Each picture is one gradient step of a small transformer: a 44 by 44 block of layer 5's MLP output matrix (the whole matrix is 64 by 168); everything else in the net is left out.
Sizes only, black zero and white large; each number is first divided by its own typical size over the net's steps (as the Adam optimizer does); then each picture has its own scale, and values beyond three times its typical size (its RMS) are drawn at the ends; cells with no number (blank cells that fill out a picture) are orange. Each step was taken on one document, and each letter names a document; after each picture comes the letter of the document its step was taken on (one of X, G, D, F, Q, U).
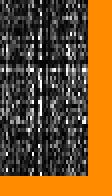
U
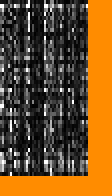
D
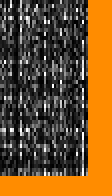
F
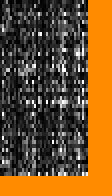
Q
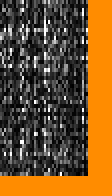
F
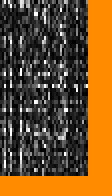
F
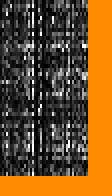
U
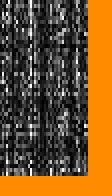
Q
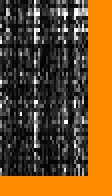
Q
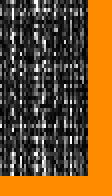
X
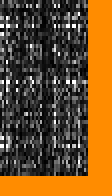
U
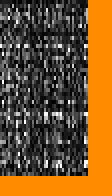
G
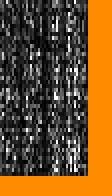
U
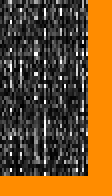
F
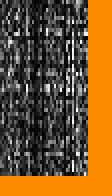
G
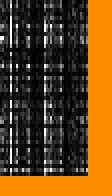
D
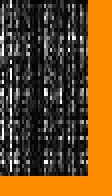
D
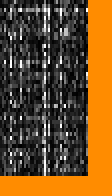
F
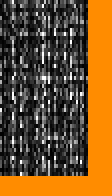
X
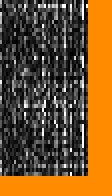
X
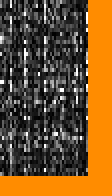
F
